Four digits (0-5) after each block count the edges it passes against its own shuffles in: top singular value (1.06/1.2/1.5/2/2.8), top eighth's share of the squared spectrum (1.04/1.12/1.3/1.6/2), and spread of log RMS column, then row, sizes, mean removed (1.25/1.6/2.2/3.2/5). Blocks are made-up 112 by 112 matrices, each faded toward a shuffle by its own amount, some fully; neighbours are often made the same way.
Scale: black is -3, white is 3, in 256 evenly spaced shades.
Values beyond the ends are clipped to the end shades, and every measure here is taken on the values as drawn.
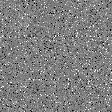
3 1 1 1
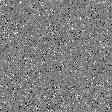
0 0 0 0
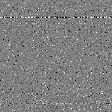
4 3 1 2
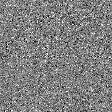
0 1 0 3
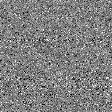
1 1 0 3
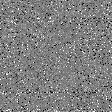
3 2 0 1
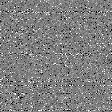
4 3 1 3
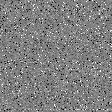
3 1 0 1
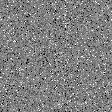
0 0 1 0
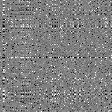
5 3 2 2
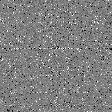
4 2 1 1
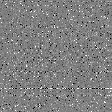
4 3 1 2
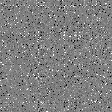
4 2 1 1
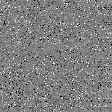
3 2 0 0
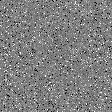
1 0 0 0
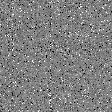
3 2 1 0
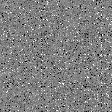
3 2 1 1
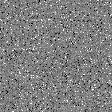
2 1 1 0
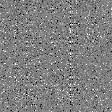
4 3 2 1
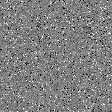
3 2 1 1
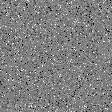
2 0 0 0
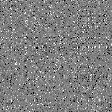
4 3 2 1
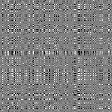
5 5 4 4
